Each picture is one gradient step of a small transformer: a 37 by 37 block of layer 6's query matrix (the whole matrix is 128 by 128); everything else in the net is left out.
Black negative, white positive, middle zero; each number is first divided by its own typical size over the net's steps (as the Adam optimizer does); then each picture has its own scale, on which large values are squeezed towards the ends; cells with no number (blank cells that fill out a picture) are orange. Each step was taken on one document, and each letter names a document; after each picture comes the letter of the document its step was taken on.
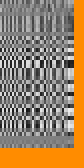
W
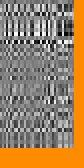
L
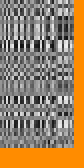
L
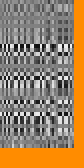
L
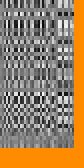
L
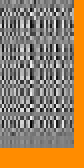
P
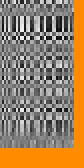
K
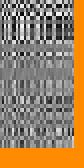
K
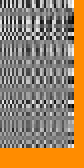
W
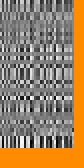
P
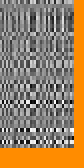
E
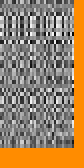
K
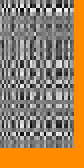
K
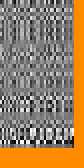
P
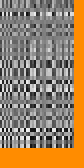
E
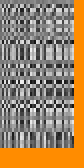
K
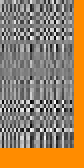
P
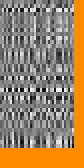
K
